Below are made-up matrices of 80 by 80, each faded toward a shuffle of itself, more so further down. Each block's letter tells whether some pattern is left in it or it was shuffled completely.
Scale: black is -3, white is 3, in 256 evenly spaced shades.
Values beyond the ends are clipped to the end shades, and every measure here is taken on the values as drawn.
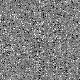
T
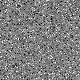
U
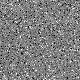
U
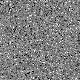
U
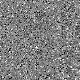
T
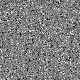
U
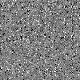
T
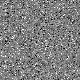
T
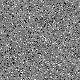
U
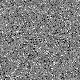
U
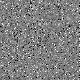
T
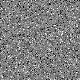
T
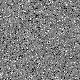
U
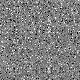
T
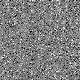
T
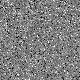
U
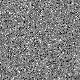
U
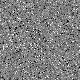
U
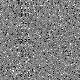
T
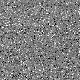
T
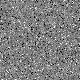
U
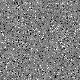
T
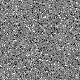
T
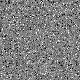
T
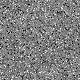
U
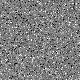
U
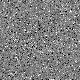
U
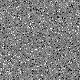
T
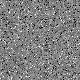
T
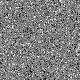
U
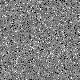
U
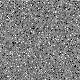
U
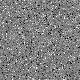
U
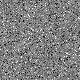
U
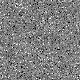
T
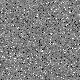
U
